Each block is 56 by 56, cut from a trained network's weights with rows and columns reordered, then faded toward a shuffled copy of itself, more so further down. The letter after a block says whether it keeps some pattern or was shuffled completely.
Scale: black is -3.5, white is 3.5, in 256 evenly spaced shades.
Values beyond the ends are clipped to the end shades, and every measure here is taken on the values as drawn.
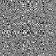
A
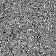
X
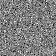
X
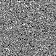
X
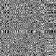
A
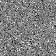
X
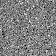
X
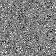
X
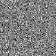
A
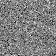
X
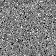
X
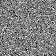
X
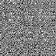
A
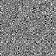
A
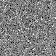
X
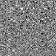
A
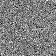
X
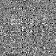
A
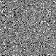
A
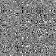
A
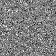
X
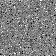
X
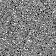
X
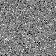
X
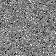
X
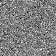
X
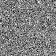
X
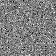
X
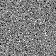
X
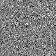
A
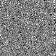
A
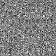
A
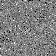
X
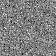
X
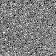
X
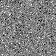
X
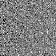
A
